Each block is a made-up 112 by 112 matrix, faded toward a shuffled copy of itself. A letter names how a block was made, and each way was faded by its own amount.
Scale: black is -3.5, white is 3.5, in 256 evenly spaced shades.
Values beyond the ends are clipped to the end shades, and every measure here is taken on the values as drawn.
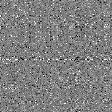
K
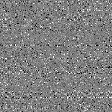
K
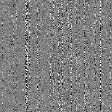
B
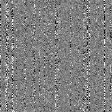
B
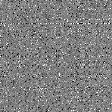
K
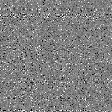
K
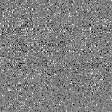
K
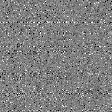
K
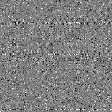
K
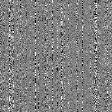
B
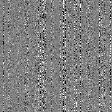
B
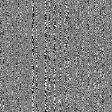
B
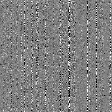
B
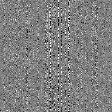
B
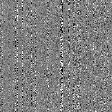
B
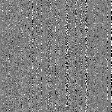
B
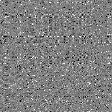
K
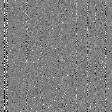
B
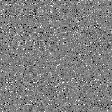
K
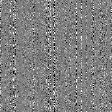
B
